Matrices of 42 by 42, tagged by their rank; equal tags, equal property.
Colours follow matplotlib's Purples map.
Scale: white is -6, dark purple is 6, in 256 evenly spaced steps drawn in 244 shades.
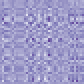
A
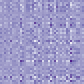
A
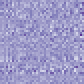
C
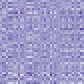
A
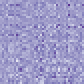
C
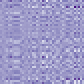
A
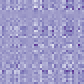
A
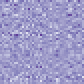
C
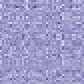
C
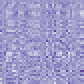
C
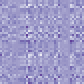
A
